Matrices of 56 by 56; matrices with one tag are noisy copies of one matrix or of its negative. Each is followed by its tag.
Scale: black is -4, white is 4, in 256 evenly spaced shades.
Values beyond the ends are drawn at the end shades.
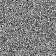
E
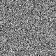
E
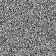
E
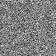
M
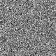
E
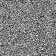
M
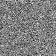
M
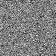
M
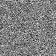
M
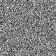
E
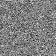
M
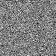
M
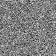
M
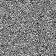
M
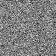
M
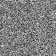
M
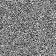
M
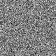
E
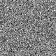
E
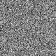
E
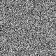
E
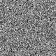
E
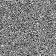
M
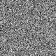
E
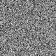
E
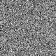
E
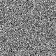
E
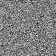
M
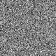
E
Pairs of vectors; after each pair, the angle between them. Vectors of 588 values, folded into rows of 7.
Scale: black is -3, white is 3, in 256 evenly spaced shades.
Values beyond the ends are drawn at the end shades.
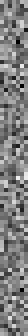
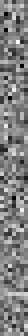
partly opposed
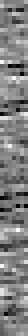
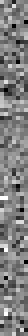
partly opposed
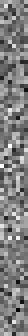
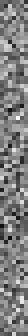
nearly opposite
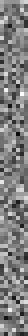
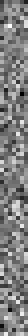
nearly opposite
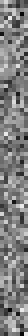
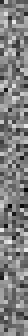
orthogonal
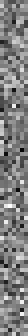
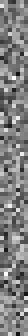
partly aligned
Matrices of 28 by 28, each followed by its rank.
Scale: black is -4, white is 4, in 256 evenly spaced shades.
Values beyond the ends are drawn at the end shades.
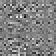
five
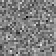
full rank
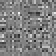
five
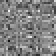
five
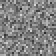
full rank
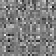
five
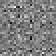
five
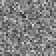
full rank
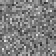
full rank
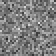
full rank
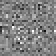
five
